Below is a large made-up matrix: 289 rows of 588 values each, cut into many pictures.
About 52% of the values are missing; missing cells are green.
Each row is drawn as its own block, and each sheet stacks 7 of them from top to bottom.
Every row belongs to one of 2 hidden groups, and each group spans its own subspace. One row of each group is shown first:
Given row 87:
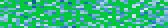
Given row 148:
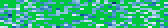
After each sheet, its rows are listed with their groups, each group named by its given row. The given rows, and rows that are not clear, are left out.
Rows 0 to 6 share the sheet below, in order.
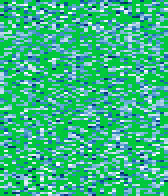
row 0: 87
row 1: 148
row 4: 87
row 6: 148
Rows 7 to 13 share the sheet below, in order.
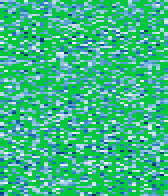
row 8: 87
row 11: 87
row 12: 148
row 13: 87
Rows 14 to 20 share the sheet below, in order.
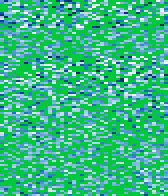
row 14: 148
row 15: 87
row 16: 148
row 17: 148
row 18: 87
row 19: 87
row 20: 87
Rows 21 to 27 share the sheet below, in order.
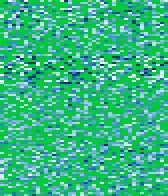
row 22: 87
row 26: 148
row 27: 87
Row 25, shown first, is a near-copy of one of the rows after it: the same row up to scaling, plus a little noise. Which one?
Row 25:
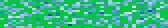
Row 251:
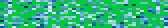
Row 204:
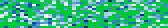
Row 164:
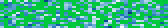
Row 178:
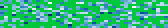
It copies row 178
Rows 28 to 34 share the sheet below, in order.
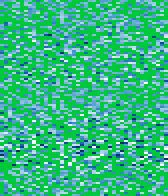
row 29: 87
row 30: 148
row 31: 148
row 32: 87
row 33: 87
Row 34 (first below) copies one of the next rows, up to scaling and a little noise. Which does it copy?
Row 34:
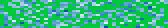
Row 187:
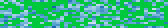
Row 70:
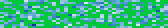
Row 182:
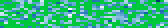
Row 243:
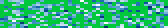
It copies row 243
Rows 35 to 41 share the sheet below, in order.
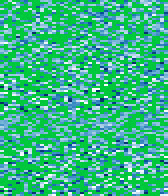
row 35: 148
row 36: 87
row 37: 148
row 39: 87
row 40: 148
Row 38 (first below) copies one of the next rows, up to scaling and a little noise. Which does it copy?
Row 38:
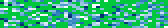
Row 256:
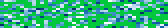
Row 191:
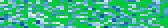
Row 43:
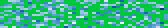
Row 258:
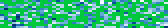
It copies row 191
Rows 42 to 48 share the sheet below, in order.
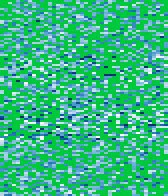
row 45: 148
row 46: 148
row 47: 87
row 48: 87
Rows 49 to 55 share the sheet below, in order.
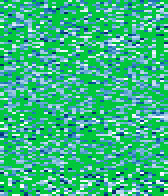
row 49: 148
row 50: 148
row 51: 87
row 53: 87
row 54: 148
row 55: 148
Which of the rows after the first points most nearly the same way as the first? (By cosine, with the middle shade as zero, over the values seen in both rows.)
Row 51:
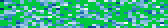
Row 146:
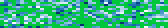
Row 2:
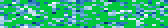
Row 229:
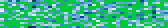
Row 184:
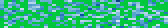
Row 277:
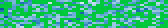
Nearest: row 277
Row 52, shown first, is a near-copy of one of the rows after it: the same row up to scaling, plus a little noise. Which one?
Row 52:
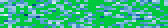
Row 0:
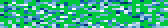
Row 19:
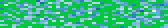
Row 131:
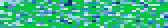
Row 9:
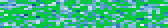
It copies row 9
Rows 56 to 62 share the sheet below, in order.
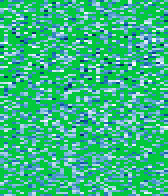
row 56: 148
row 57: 87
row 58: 87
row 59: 87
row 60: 148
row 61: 148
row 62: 148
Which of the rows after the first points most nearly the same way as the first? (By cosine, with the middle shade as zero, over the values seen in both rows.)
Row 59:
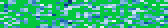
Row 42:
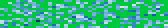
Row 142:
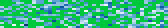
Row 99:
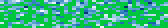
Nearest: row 99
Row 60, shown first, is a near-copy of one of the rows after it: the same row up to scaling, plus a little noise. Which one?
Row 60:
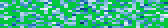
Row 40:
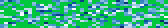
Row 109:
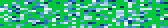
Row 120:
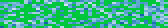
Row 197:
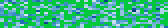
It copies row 109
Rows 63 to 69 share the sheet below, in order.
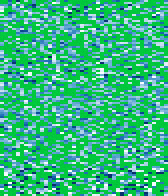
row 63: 87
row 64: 87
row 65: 148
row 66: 148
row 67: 87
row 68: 148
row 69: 87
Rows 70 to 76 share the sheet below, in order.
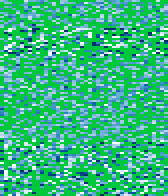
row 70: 148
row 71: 148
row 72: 87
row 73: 87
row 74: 87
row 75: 87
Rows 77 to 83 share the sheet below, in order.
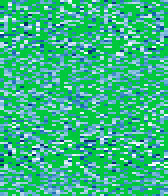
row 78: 87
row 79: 87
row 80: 87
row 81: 148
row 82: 87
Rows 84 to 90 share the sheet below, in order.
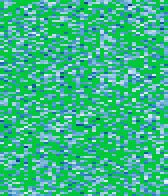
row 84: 87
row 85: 87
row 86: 87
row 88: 87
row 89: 148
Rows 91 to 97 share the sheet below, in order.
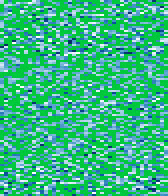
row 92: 148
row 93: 87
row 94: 87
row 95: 87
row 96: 87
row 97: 87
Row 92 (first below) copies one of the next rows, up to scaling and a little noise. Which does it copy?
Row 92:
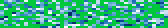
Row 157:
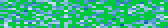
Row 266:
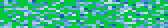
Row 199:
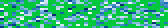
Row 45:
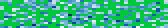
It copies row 45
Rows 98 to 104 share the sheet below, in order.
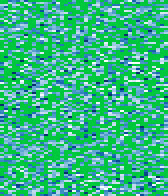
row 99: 148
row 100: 148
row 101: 148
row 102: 148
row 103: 148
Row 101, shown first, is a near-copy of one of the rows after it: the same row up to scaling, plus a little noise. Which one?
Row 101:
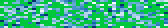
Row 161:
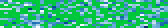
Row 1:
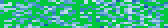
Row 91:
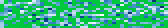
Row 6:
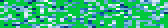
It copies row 6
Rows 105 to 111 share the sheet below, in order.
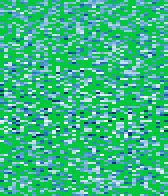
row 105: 87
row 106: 148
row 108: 87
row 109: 148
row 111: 148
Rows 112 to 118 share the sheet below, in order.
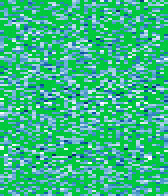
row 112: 87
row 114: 148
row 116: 87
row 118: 87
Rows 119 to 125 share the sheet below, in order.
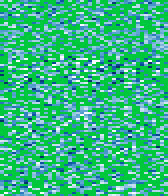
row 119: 148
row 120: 148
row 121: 148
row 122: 87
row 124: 87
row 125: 148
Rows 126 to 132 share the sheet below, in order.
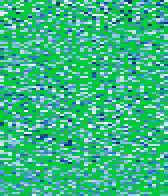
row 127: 87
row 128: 87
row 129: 148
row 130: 148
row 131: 87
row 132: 87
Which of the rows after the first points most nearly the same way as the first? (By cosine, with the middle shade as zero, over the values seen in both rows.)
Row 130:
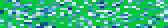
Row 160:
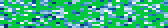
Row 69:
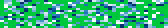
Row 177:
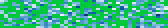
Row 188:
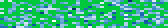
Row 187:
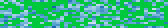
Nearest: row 160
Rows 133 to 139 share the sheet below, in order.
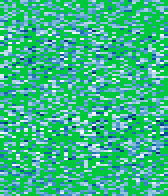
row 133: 148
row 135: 87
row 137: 87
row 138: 148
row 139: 87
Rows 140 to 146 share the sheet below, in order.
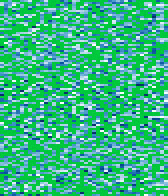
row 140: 87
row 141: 87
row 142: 148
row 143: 87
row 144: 87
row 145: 148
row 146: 148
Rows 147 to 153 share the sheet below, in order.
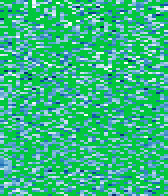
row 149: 148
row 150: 87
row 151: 148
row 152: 87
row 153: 87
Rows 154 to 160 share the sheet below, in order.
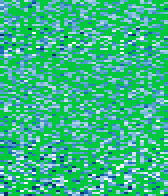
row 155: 87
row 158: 148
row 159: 87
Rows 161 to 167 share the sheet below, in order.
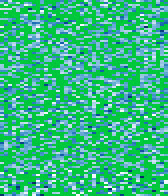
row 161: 148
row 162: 148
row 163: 148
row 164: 148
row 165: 87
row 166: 87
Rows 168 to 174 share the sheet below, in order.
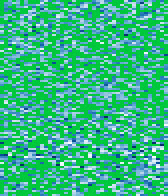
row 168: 87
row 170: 148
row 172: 148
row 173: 87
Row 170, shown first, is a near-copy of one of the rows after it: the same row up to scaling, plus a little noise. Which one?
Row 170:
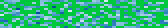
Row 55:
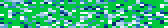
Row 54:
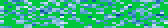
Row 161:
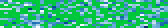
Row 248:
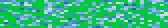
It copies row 55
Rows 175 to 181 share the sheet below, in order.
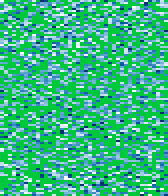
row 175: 87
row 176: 148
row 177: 87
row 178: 148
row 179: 87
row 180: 87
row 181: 87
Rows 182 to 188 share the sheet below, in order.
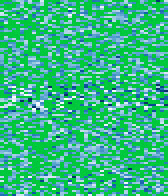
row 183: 87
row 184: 148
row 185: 148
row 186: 148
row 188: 148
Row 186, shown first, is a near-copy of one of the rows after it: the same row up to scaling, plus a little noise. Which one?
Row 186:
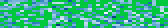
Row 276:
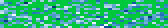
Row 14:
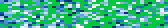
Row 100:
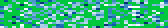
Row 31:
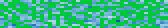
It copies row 14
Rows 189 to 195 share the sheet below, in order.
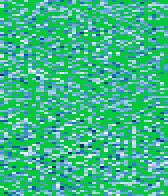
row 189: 87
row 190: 87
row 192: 87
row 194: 87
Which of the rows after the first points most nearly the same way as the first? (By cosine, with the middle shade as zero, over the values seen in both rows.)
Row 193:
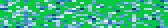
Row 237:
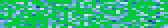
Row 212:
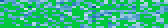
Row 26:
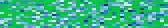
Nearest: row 212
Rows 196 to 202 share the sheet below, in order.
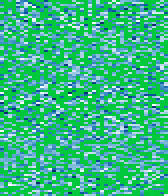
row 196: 87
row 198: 87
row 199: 148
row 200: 148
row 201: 87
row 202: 148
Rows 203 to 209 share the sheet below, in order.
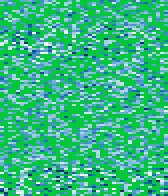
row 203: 148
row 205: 87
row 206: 148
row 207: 87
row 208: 148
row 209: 87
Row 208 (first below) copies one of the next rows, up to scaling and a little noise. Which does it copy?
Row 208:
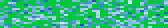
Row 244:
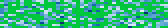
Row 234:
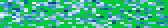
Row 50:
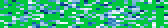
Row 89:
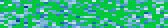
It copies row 50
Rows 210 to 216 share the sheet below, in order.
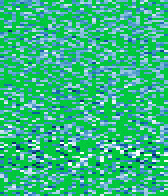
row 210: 87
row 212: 87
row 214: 87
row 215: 148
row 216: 87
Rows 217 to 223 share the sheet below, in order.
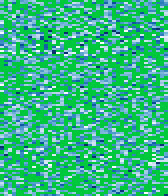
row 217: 148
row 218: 148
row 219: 148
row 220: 87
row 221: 87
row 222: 87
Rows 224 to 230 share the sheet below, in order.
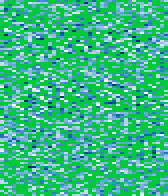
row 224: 148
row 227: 87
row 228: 87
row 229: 87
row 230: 87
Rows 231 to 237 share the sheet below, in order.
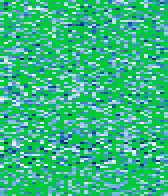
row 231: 148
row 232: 87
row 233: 87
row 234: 148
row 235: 87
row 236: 87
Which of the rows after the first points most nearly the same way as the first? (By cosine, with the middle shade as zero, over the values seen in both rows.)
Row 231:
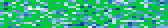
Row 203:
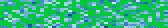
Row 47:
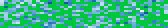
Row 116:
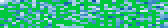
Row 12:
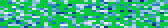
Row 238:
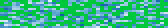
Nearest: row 238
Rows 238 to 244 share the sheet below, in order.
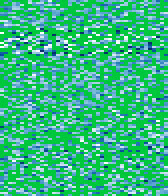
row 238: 148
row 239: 87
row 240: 87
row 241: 148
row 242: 87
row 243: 148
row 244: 148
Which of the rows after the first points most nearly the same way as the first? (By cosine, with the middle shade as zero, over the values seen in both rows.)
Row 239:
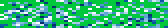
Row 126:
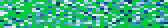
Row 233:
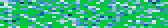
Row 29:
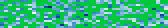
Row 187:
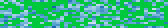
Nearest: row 187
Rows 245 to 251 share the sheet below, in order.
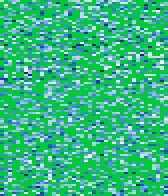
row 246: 87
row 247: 148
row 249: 87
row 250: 87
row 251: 148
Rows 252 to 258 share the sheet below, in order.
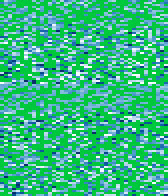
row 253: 87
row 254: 148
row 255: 148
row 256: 148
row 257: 148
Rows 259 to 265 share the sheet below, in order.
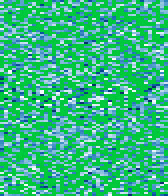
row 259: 87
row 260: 87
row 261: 148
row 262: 87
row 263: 87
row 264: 87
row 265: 148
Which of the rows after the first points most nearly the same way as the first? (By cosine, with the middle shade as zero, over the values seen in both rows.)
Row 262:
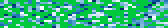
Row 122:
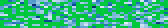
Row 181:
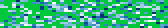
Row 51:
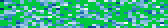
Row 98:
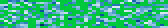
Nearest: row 98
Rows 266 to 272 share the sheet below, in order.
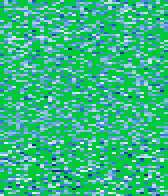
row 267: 148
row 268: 87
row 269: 148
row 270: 87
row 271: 87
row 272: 87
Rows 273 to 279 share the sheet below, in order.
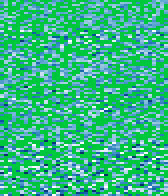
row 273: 148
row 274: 87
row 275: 87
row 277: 87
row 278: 87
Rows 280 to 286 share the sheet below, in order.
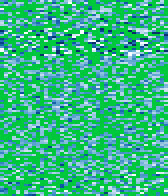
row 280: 87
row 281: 87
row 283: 148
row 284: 87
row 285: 87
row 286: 87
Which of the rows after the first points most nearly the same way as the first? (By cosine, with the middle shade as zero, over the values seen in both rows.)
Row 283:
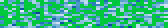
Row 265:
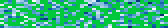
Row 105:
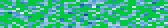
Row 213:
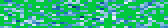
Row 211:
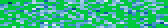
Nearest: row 213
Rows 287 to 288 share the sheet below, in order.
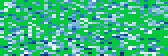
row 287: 148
